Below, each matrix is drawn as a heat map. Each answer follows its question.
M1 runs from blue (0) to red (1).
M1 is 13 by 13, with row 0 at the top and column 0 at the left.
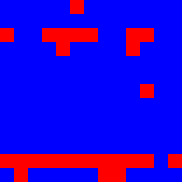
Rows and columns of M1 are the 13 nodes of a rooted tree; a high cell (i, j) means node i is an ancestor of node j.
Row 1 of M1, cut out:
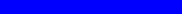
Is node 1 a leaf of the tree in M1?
yes
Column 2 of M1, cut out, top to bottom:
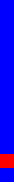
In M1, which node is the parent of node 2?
11
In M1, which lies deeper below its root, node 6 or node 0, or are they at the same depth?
the same depth
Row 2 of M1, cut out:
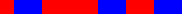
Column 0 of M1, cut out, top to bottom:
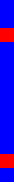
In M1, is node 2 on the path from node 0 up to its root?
yes
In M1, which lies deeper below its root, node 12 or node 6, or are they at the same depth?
node 6
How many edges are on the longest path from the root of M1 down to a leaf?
3
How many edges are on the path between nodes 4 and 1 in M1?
5
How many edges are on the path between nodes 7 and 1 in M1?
2
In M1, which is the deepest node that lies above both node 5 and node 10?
2
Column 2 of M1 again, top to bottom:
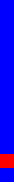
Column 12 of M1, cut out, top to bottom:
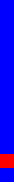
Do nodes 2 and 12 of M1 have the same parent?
yes
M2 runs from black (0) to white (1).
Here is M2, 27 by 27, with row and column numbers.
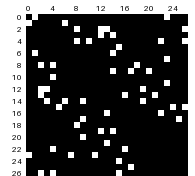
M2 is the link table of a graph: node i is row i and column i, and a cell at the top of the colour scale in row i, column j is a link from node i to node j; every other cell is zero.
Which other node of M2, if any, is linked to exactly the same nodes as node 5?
node 24
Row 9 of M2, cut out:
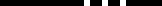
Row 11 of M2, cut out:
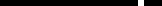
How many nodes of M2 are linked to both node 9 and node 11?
0
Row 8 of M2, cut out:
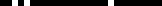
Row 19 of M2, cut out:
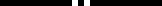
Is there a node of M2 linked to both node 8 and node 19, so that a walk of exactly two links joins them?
no
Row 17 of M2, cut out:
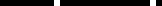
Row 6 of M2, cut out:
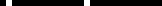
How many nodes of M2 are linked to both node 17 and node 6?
0
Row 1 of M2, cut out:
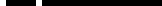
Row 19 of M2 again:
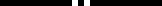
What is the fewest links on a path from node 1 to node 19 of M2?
3
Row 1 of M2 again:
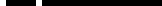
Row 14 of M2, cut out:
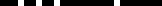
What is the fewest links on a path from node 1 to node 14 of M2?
2
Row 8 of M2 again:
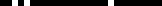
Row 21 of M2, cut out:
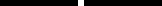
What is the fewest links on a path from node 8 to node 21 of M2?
3
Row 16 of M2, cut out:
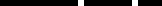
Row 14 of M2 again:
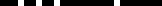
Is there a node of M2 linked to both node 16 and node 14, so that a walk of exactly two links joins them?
no
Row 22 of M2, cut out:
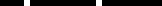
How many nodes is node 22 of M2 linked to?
2
